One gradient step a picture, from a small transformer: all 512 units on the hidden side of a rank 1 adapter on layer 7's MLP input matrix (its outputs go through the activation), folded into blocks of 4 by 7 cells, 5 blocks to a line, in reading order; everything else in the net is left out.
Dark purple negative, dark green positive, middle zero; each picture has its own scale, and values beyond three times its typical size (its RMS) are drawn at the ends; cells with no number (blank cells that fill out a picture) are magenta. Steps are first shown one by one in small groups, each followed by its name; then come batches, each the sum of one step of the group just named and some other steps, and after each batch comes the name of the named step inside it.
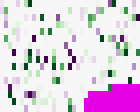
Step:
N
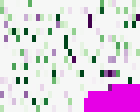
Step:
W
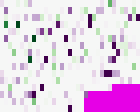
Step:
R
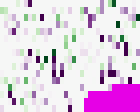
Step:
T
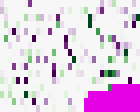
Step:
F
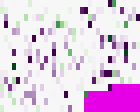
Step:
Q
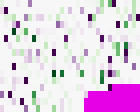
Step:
W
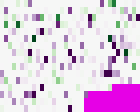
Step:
R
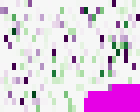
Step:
W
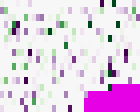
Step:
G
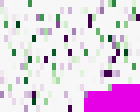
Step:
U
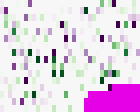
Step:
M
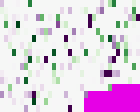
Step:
U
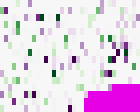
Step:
U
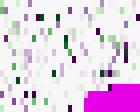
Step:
G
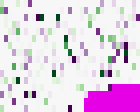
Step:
G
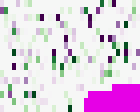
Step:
M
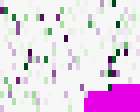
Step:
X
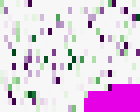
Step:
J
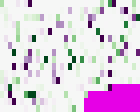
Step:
J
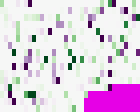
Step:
J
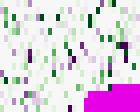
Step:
X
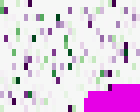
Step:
J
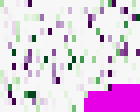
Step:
J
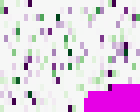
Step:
J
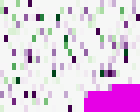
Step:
X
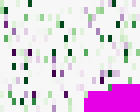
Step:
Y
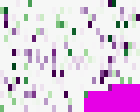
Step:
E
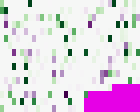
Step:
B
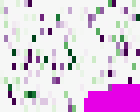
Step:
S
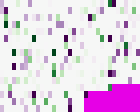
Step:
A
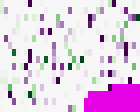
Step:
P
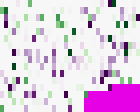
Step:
E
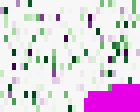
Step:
S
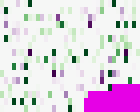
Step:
Y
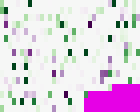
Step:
B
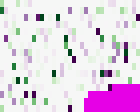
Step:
Y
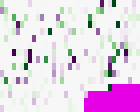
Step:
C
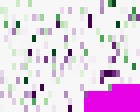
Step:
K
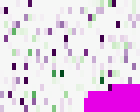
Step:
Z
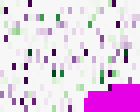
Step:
Z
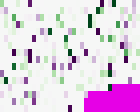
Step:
C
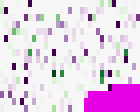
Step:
Z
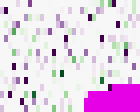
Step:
Z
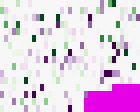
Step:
K
